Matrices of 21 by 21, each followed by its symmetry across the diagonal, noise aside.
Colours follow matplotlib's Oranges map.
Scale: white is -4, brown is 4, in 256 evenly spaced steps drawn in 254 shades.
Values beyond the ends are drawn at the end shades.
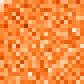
symmetric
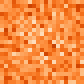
symmetric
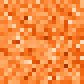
neither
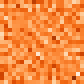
antisymmetric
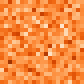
neither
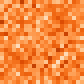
symmetric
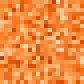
antisymmetric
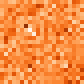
symmetric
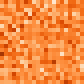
antisymmetric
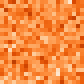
neither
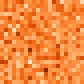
neither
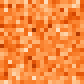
antisymmetric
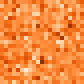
antisymmetric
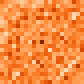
symmetric
